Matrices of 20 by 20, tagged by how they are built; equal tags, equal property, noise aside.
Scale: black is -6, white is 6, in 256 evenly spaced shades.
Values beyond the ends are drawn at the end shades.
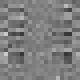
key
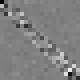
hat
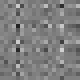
key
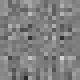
key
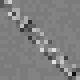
hat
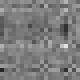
key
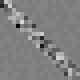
hat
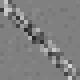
hat
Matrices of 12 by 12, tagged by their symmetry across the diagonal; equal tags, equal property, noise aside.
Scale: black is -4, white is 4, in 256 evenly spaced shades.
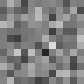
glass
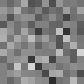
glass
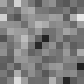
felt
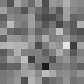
glass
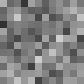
felt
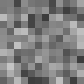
glass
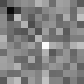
felt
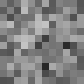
felt
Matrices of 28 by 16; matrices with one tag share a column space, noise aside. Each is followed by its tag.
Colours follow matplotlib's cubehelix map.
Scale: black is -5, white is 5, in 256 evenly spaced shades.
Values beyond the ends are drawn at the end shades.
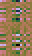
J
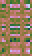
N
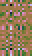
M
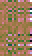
J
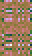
J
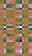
N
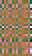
N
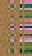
N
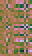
N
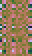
N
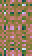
M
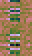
J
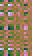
M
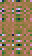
J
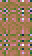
J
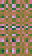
N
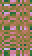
M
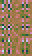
N
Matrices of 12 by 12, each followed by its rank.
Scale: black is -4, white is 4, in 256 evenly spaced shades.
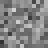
full rank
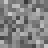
full rank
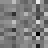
two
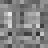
two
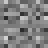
two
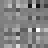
two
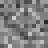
full rank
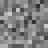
full rank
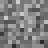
full rank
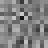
two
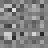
two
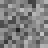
full rank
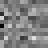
two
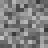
full rank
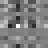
two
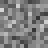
full rank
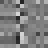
two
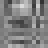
two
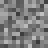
full rank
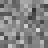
full rank
